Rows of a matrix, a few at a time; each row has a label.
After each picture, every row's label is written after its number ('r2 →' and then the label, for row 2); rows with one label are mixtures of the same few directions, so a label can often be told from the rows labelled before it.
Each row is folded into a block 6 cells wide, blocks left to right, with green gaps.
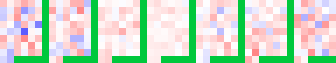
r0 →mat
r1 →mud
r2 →mat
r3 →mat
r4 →mat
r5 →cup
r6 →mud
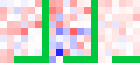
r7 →mat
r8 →cup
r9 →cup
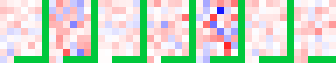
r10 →cup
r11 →mud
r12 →mat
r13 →cup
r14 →mat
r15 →cup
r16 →mat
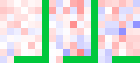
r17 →cup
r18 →mud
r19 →mat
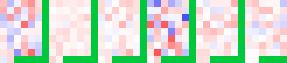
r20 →mud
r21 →cup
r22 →mud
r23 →cup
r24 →mat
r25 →mat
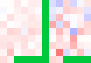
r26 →cup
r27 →cup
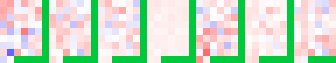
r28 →cup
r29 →mud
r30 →mat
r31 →cup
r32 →cup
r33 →mat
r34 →mud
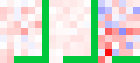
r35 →mat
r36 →mat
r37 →cup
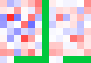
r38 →mud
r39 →mud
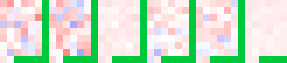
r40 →cup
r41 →mud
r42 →cup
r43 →cup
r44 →mud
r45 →cup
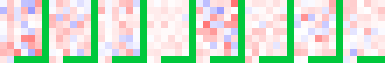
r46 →mud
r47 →mud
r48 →mud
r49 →cup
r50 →mat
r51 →cup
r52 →mud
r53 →cup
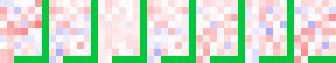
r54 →mat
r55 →cup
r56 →mud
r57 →cup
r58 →cup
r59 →mat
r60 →cup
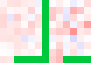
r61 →mud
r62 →mat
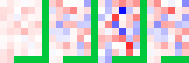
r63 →mat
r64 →mat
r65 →mat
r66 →mat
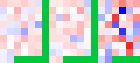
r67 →mat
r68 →mud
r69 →mat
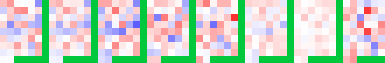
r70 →mat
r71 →mat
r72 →mat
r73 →mud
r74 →cup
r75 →mat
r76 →mud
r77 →mat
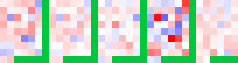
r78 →mud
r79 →mud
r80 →cup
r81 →mud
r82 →mud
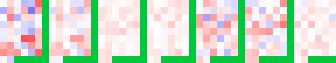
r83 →mud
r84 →mud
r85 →mat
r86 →mud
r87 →mud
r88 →mat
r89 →cup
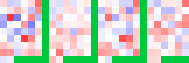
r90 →mud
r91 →cup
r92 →mud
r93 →mat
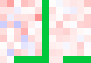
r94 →cup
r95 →mat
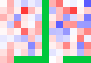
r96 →mat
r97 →mat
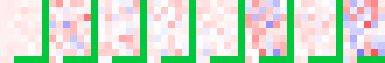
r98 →mat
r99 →cup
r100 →mud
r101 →mud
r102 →cup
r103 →mud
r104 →mud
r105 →mud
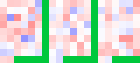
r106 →mud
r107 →mat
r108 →mud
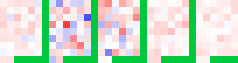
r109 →mud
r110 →cup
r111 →cup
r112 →mat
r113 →mud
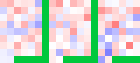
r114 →mat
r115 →cup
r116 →cup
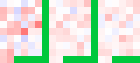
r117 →mat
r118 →mat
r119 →mud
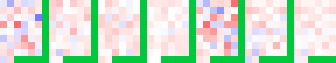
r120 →cup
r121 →cup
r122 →mud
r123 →mat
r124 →mat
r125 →cup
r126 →cup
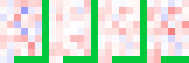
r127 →mat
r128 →mud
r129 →mat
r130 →mat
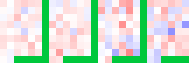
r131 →mat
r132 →cup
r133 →mud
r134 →mat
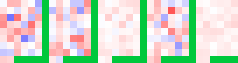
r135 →mud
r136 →mud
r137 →mud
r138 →mat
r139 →mat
